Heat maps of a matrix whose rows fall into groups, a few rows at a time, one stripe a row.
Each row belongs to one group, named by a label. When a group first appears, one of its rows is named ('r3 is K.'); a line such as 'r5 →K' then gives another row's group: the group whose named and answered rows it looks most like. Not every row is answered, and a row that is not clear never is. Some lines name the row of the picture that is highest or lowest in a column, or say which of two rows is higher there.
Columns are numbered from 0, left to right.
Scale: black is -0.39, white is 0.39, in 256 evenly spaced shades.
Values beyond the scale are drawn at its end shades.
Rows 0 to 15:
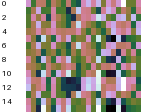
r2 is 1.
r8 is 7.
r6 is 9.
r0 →1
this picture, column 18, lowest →7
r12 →1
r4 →9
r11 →1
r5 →7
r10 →7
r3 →9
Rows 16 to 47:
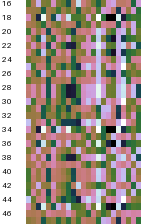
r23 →7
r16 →9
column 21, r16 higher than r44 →No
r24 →1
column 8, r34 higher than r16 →Yes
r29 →1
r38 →1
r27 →1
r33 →1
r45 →7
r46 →9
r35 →9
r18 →7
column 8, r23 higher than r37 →Yes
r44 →1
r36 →7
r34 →7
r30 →1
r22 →1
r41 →1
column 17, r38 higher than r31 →No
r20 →1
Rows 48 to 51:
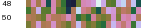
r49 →9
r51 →9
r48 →1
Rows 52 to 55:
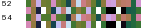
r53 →7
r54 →9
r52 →9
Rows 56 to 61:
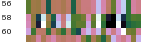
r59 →7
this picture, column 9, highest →61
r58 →7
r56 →1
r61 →9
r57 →1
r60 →1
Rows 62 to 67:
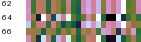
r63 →1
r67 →7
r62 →1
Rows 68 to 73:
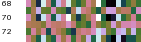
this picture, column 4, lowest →72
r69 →9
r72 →1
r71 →9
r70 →7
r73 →7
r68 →7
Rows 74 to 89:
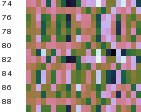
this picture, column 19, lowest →81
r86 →9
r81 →7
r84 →7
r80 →9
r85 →7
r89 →9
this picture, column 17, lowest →81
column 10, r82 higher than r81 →No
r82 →1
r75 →9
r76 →9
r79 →9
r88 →9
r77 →9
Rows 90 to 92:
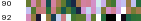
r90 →1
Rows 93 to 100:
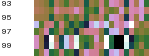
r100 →9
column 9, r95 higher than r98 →Yes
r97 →9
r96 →1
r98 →7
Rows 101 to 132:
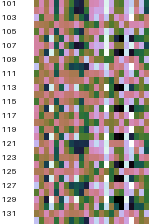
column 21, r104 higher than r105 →No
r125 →9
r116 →7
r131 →9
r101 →1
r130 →7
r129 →7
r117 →1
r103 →1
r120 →7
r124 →7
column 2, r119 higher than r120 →Yes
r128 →1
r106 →7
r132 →1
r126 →7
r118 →9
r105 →1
